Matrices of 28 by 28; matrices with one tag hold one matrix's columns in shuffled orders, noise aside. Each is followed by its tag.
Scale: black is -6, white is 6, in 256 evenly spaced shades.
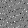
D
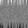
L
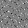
D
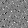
D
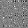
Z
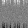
L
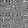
Z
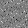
D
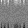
L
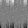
L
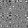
Z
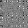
Z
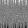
L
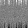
L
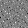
D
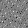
D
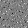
D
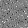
D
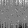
L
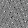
D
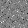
D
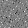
D
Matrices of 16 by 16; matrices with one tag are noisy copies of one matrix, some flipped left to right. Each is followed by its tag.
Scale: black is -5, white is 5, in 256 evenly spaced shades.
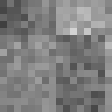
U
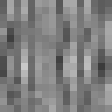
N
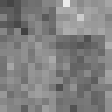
U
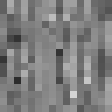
N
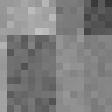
U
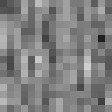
N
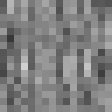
N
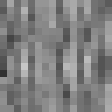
N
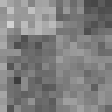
U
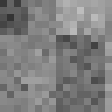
U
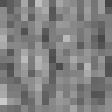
N
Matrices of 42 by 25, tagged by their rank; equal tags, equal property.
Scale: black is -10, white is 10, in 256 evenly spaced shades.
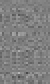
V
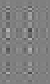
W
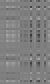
W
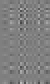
W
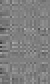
V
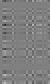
W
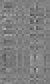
V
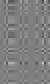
W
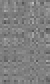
V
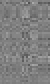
V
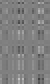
W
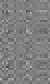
V
